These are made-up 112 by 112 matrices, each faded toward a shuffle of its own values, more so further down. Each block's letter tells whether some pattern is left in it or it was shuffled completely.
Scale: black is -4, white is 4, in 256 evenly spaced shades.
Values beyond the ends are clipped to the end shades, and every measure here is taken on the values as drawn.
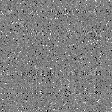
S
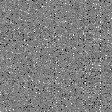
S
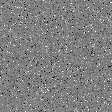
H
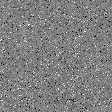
H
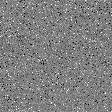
H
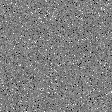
H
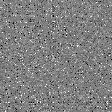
S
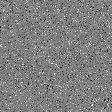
H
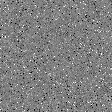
H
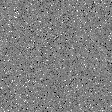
H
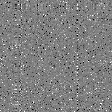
S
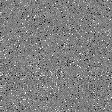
S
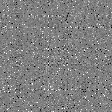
S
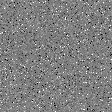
H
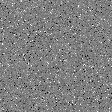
H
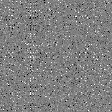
S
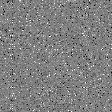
S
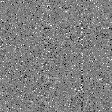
S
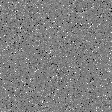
H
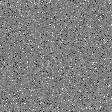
H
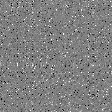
S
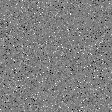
H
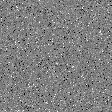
H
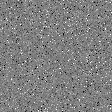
H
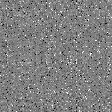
S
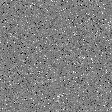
H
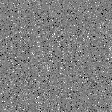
S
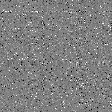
S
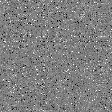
S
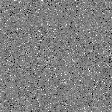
S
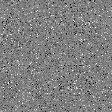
S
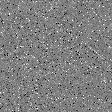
H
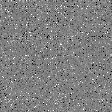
S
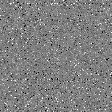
S
